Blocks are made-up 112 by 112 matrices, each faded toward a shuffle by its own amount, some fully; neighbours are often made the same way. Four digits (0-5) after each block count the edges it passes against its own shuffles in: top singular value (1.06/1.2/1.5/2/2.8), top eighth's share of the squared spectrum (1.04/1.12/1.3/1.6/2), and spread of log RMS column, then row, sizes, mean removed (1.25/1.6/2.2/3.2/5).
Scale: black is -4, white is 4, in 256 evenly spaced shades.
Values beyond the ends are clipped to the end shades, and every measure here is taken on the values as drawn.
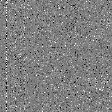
3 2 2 0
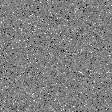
0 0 0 0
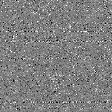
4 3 0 2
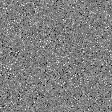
0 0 0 0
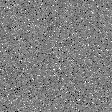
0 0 0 0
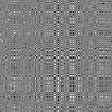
5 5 4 4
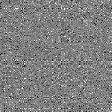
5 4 2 3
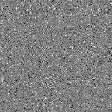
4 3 1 1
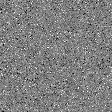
0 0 0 0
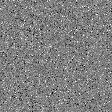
3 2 0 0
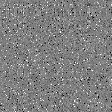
4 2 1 1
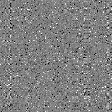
4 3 2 1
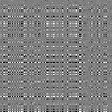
5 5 4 4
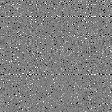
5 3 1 2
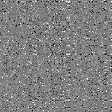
4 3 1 2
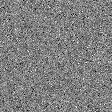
0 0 0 0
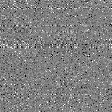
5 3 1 2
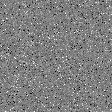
0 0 0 0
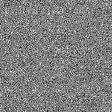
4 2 0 1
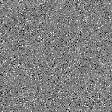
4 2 1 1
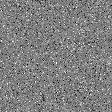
0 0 0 0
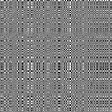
5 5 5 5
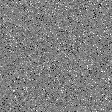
2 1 0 0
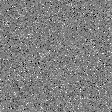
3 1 0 0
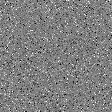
2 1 0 0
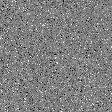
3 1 0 0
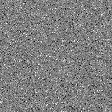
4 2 0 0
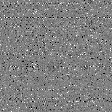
4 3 1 2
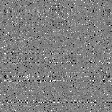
4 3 1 3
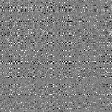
5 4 3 4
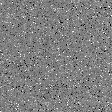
2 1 0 0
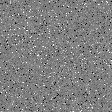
0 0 0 0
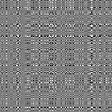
5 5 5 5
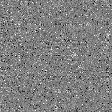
3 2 1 1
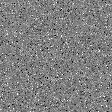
1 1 0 0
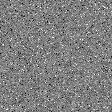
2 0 0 0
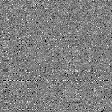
4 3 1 2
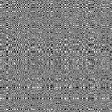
5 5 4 4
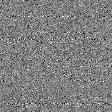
1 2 0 3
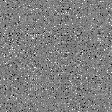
4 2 1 1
